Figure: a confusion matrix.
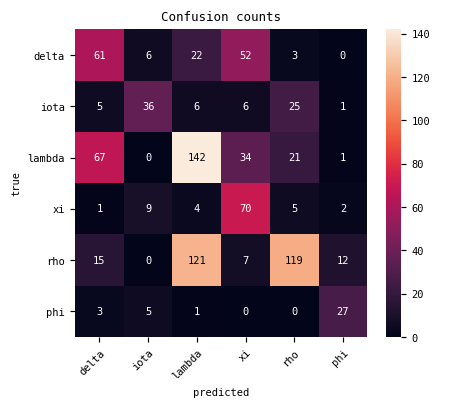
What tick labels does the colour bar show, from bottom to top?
0, 20, 40, 60, 80, 100, 120, 140
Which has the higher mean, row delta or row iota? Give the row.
delta
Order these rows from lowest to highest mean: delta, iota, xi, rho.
iota, xi, delta, rho
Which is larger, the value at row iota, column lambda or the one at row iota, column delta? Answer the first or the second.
the first
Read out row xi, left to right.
1 9 4 70 5 2
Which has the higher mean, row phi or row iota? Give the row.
iota
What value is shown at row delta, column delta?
61
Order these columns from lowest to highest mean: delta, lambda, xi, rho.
delta, xi, rho, lambda
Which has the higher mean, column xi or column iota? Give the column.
xi
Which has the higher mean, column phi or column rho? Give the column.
rho
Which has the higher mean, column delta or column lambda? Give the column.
lambda
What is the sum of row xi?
91
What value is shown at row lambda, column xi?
34
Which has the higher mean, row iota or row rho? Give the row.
rho
